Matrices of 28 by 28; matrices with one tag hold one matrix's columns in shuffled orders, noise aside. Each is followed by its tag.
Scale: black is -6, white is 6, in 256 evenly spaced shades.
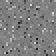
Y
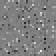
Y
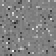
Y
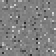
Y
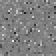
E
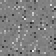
Y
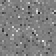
E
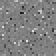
E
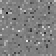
E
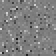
Y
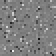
Y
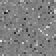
E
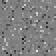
Y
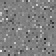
Y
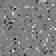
Y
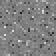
E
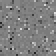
Y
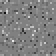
E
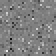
Y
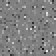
Y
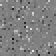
Y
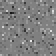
E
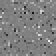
E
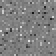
E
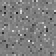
E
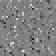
Y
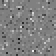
Y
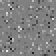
Y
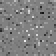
E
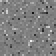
E
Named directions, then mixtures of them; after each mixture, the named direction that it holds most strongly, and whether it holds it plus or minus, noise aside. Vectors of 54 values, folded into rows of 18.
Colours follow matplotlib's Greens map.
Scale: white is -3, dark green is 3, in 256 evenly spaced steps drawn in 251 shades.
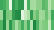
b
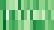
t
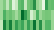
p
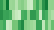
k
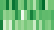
p, minus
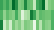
p, minus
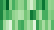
k, plus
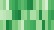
k, minus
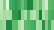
k, minus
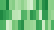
k, plus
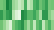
k, plus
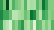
k, plus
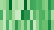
b, minus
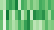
t, minus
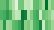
k, plus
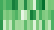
p, minus
